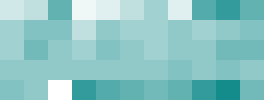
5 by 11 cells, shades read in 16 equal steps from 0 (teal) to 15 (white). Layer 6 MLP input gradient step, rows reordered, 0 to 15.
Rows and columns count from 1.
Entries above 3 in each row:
10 11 11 11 8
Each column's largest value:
12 11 15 14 13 11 9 13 9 8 8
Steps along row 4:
same same same same same same down up down up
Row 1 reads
12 11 5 14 13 11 9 13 4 2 5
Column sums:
45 40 43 44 40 41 41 41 31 23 32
